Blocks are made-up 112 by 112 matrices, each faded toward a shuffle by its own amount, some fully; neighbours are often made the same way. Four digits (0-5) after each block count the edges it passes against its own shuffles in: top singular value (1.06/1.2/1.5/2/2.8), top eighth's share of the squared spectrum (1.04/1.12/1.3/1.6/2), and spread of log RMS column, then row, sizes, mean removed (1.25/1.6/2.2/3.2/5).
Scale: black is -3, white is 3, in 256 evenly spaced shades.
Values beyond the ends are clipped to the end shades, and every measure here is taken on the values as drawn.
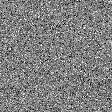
0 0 0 0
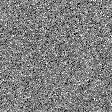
0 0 0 0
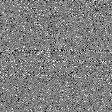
2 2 0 2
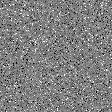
2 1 0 0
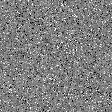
2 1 0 0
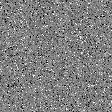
2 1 0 0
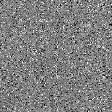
3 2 1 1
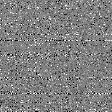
2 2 2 3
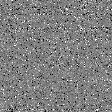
1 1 1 2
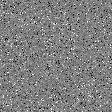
0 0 0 0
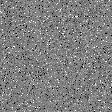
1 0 0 0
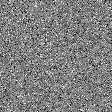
0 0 0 0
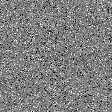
0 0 0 0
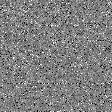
1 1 0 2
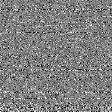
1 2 0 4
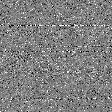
2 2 0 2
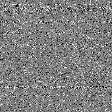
1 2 0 3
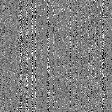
2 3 4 0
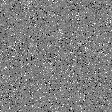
3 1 0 0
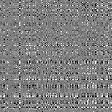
5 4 3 4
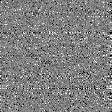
4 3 2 2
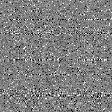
4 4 2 3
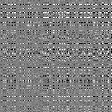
5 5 4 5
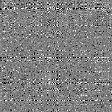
4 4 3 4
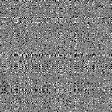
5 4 3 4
